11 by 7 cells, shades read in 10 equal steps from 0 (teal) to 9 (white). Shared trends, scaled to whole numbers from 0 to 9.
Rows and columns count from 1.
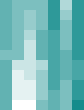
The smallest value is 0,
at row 11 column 7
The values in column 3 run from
4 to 9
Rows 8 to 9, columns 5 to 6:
2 3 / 2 4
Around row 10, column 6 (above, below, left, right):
4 4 3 1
